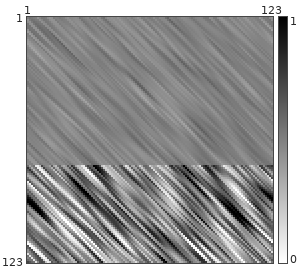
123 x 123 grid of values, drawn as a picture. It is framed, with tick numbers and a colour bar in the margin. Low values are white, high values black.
No single row or column stands out from its neighbours. Streaks slant down to the right. No overall slope runs across the table. The distribution is heavy-tailed on both sides. Neither half mirrors the other. A horizontal seam about 60% of the way down splits the table, and the top part is calmer.
